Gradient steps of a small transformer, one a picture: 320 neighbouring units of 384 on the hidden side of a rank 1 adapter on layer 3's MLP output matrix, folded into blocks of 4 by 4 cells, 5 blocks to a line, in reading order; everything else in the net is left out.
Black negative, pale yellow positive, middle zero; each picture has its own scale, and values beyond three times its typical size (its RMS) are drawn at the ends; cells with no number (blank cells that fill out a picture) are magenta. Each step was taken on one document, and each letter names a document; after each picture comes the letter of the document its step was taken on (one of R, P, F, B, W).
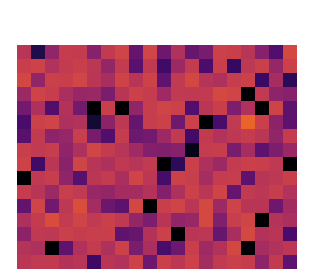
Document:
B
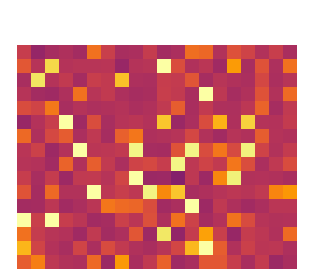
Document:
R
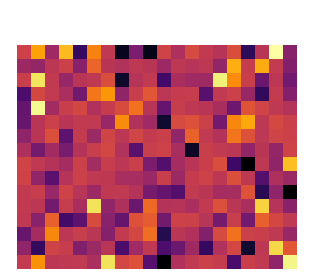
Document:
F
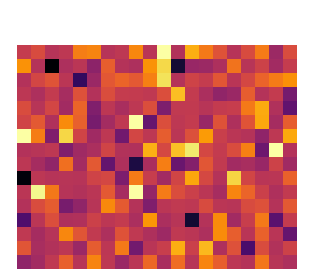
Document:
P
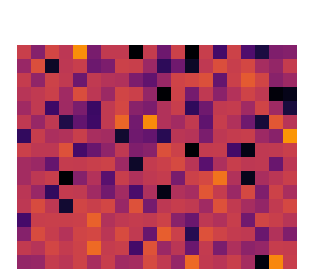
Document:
P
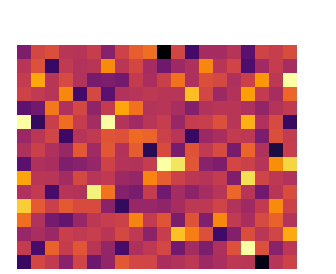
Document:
B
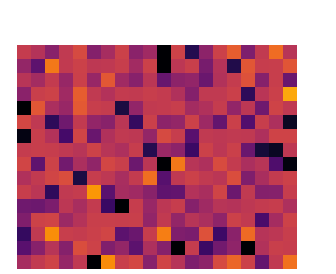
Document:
B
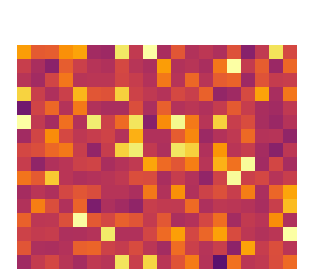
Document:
F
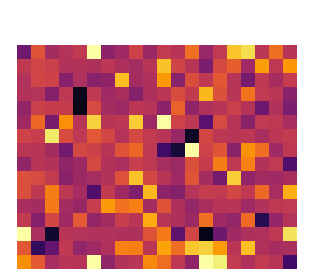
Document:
R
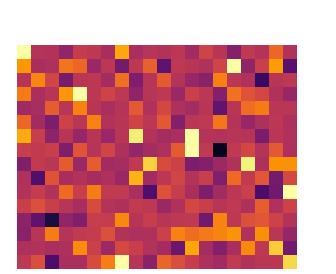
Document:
F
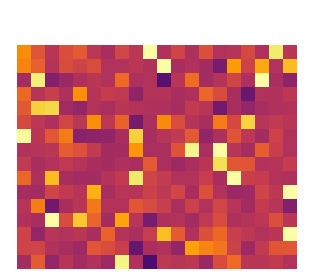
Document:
F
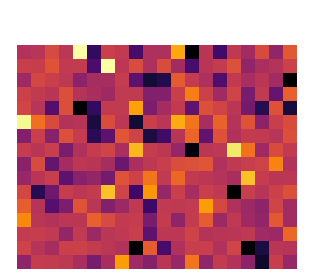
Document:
P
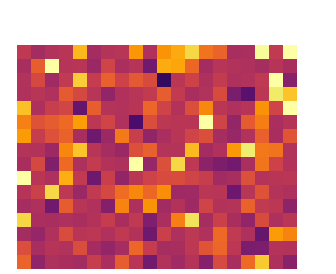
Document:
P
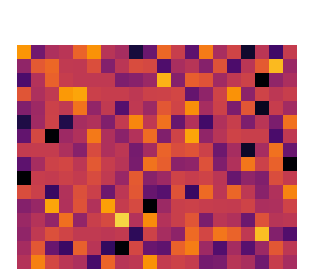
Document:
B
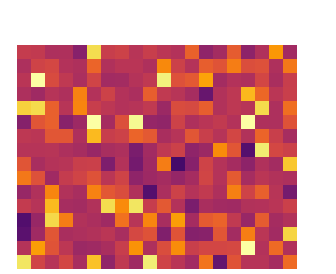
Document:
R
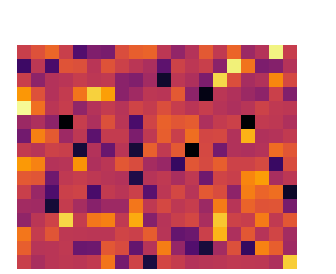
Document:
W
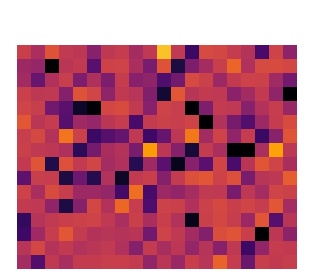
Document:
P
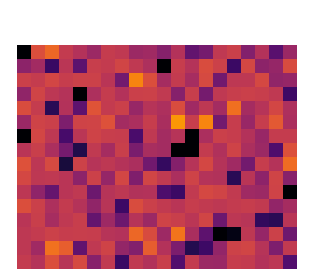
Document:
W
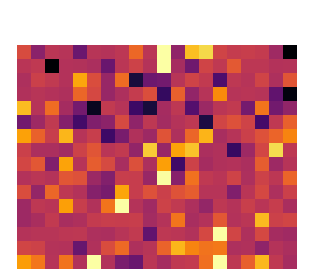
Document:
P
